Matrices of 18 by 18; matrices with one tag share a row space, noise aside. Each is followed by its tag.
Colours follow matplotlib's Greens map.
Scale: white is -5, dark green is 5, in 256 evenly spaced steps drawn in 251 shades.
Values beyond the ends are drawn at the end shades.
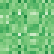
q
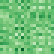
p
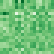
p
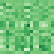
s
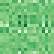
q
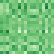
q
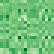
q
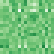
q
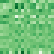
p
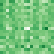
s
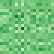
p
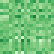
p
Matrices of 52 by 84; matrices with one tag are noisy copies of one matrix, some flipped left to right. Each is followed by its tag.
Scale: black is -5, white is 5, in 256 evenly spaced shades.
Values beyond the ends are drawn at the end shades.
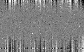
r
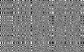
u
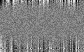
r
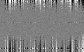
r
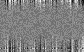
r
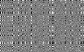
u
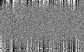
r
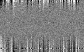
r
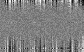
r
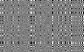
u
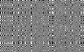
u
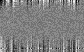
r
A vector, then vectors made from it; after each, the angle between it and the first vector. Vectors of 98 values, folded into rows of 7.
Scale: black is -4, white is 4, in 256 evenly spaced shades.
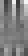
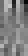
nearly opposite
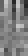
nearly opposite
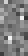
orthogonal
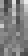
nearly parallel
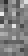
partly aligned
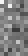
orthogonal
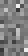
orthogonal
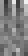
nearly parallel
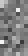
orthogonal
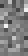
orthogonal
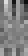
nearly opposite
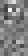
orthogonal
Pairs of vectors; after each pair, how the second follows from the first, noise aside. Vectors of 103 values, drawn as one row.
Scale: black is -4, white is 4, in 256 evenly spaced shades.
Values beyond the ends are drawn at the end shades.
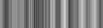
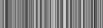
sign-scrambled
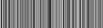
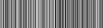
shuffled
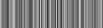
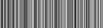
shuffled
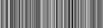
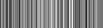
sign-scrambled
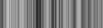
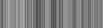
shrunk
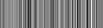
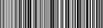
scaled up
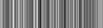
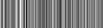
shuffled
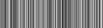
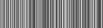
sign-scrambled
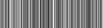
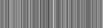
shrunk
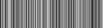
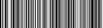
scaled up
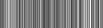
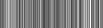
copied
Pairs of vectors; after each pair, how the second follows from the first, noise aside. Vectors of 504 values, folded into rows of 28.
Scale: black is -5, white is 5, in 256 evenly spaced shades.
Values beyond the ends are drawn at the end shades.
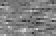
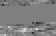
partly zeroed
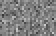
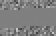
partly zeroed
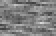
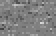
partly zeroed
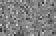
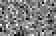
scaled up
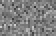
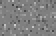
partly zeroed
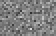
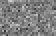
shuffled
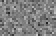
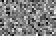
scaled up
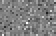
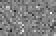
shuffled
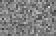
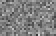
shuffled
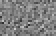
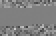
partly zeroed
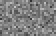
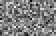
scaled up
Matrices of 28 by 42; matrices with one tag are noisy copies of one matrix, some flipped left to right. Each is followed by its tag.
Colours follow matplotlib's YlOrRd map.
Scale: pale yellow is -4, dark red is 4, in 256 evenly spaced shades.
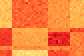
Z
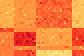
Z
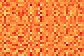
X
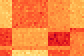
Z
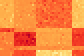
Z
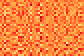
X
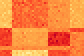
Z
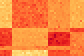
Z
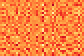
X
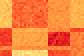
Z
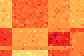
Z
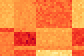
Z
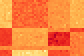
Z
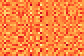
X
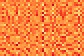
X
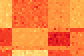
Z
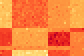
Z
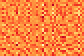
X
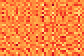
X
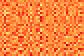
X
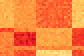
Z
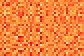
X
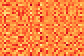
X
